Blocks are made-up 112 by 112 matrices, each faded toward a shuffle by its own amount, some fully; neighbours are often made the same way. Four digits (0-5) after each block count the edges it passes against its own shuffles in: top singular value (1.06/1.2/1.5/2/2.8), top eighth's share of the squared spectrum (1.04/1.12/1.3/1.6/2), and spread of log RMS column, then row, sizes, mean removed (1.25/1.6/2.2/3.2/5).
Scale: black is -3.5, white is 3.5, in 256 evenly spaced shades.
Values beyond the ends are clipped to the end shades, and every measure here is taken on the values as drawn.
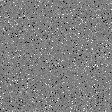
3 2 0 1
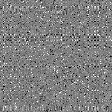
5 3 2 2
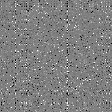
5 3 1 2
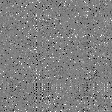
4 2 1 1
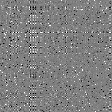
5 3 2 2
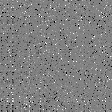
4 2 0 1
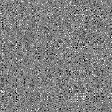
4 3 2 2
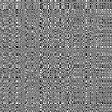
5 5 4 4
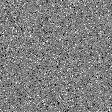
0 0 0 0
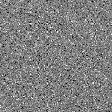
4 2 1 1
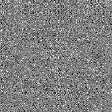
4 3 2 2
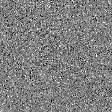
3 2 0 0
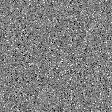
3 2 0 0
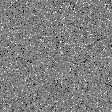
0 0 0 0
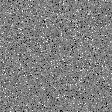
0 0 0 0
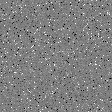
0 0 0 0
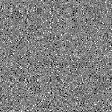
4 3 2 2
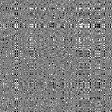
5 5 3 3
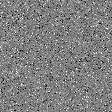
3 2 0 0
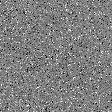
2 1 0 0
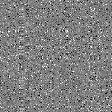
4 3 2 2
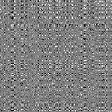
5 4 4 4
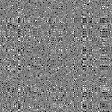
5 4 3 3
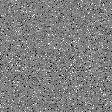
3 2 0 1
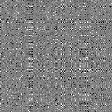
5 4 3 3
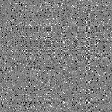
4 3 2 2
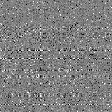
4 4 2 3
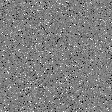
2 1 0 0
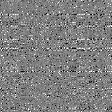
4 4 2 3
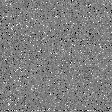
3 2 0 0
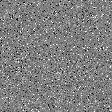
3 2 0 1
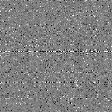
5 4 1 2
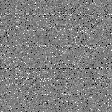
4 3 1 2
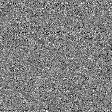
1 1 0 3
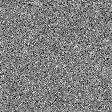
0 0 0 0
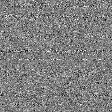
1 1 0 3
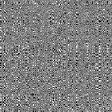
5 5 4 3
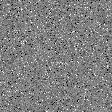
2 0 0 0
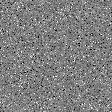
1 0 0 0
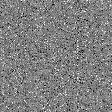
3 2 1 0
